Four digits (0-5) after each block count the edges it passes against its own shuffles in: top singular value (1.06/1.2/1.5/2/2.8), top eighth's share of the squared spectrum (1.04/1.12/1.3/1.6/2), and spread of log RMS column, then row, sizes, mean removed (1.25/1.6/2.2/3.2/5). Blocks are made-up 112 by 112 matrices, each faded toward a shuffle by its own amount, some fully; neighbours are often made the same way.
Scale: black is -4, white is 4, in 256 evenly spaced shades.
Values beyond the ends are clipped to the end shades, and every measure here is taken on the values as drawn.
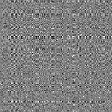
5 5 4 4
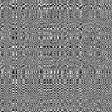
5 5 4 4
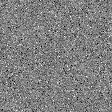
0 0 0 0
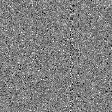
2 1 2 0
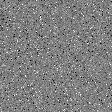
0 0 0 0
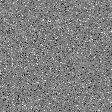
0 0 0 0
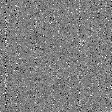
2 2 3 0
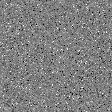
0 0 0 0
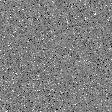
0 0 0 0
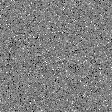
2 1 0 0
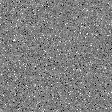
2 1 0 0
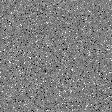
2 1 0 0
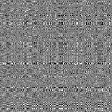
5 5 3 4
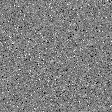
1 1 0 0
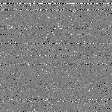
4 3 0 3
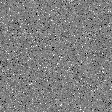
0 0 0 0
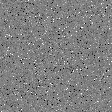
0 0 0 0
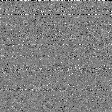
3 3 0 3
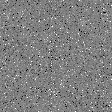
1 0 1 0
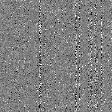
2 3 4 0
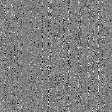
2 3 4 0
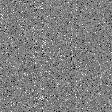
1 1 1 0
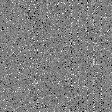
1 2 2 0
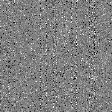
2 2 3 0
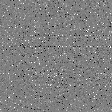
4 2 1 1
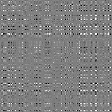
5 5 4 4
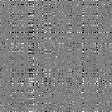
5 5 3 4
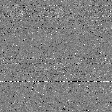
3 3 0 3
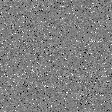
1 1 0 1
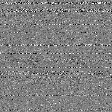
2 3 0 4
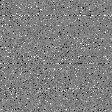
2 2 0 2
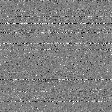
3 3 0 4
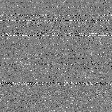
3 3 0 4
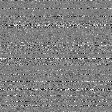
3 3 0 4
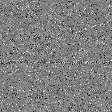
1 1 0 2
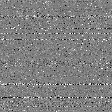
3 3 0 3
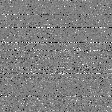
3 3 0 3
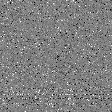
2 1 0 2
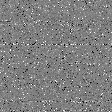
2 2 0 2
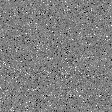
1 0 0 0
